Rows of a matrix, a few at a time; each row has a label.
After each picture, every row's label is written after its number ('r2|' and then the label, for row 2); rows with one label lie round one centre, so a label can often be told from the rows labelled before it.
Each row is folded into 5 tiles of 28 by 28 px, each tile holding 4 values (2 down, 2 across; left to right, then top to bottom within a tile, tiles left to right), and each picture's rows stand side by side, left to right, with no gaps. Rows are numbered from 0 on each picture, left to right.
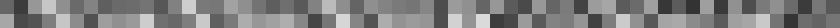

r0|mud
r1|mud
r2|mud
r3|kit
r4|mud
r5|kit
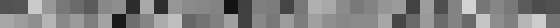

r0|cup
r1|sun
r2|cup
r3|mud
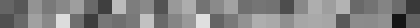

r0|kit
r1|mud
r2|cup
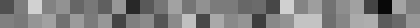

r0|cup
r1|cup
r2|sun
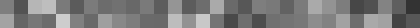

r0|mud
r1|kit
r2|cup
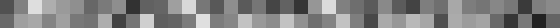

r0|cup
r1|mud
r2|mud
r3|kit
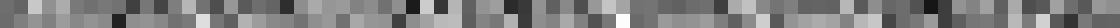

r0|cup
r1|mud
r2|cup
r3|sun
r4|mud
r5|mud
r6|sun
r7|kit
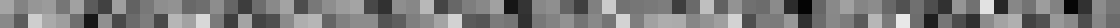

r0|kit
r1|kit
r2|sun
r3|sun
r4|mud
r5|sun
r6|kit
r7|sun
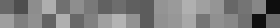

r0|mud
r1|cup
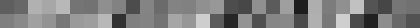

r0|cup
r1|kit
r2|kit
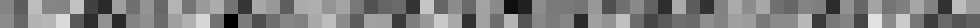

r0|kit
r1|kit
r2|cup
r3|sun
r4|kit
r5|cup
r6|kit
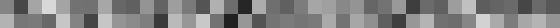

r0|mud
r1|kit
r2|cup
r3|mud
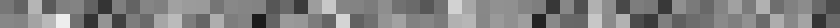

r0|kit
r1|cup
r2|mud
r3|cup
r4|kit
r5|cup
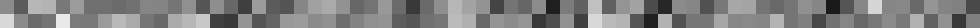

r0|mud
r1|kit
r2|cup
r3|cup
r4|kit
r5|cup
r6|cup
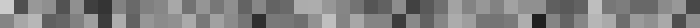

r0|sun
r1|cup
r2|cup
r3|cup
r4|cup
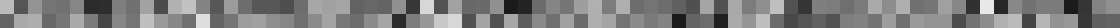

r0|sun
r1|mud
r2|cup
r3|sun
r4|cup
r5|kit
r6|cup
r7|sun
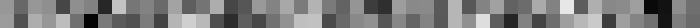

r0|kit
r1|kit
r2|sun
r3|kit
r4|sun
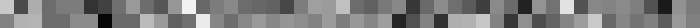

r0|sun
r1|mud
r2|cup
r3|kit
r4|sun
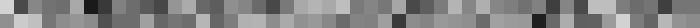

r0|sun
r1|mud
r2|cup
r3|cup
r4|mud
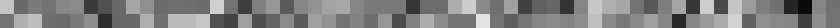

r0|sun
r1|kit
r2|cup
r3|mud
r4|cup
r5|sun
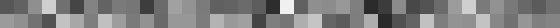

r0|mud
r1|cup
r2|sun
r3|mud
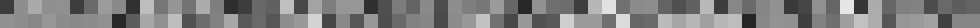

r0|cup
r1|sun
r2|sun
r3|kit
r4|mud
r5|sun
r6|sun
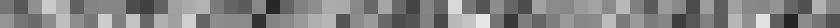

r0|mud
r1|cup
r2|cup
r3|kit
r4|cup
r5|kit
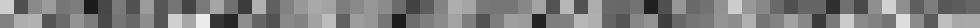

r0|sun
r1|kit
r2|cup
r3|cup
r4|sun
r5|cup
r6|mud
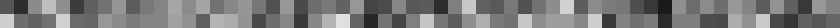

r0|mud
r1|cup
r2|kit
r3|mud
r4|sun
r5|kit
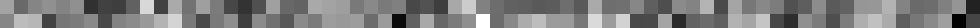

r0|sun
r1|sun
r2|cup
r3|mud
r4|kit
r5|kit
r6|cup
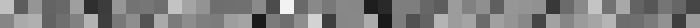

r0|sun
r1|cup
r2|sun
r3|cup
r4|cup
